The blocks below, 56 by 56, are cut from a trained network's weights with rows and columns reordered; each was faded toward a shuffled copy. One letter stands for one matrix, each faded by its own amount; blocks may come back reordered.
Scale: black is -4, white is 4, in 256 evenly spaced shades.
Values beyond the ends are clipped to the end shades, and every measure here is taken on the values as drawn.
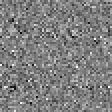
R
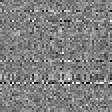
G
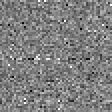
R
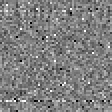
R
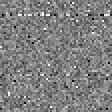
R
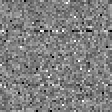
R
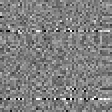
G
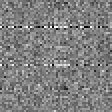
G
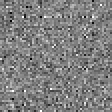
R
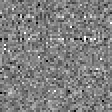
R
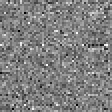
R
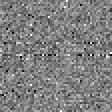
R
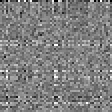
G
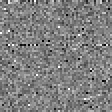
R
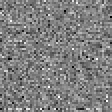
R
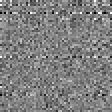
G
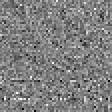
R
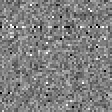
R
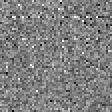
R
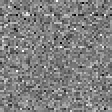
R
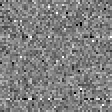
R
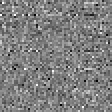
R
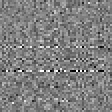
G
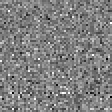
R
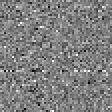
R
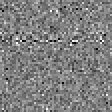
R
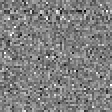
R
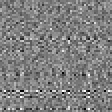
G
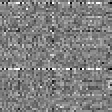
G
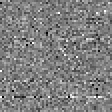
R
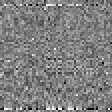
G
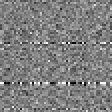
G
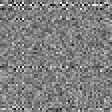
G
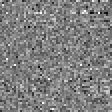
R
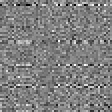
G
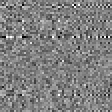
G
